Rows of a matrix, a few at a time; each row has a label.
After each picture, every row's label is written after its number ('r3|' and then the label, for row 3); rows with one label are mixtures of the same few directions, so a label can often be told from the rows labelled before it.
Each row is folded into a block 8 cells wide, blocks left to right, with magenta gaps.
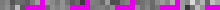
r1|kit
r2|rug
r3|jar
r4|rug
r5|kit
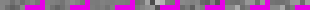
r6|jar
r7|jar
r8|kit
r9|jar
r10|rug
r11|rug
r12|rug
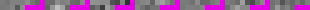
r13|kit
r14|jar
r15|rug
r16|jar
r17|jar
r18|jar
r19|kit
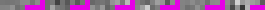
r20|rug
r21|kit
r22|rug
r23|rug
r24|kit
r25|kit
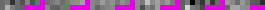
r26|kit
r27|rug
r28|kit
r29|kit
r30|kit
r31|rug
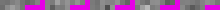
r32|jar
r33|kit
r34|kit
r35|rug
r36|jar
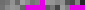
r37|jar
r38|rug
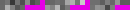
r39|kit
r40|rug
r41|kit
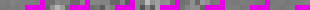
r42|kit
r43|jar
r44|rug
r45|kit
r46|jar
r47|kit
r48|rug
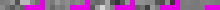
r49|jar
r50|kit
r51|jar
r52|rug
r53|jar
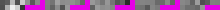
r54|jar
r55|kit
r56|rug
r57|rug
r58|jar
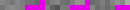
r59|rug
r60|rug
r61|rug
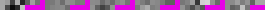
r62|jar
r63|jar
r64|jar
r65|rug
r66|jar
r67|kit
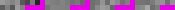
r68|rug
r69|rug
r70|jar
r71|rug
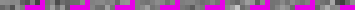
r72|rug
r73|kit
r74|kit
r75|rug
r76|rug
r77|rug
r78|jar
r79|jar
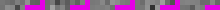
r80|kit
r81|kit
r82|jar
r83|kit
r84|rug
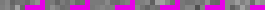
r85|kit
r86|kit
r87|jar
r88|jar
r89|kit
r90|kit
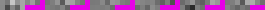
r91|kit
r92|jar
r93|jar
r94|rug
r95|rug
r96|jar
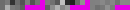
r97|kit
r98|jar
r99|kit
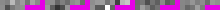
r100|kit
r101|jar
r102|kit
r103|kit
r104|kit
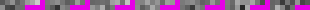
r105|rug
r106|rug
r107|rug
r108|kit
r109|rug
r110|kit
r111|kit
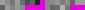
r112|rug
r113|kit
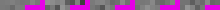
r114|rug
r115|rug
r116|rug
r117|jar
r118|kit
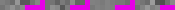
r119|jar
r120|kit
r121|rug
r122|jar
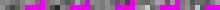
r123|jar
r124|rug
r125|rug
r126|rug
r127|kit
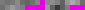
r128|jar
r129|jar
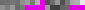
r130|rug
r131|rug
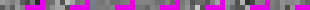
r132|rug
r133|jar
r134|jar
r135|rug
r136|kit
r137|jar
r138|kit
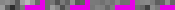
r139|jar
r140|kit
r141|kit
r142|rug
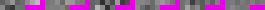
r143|rug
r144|jar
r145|kit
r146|jar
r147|kit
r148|kit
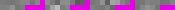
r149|rug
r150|rug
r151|jar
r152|jar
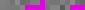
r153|jar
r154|kit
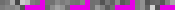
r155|jar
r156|jar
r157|kit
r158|kit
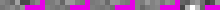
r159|jar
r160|jar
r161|jar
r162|kit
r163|jar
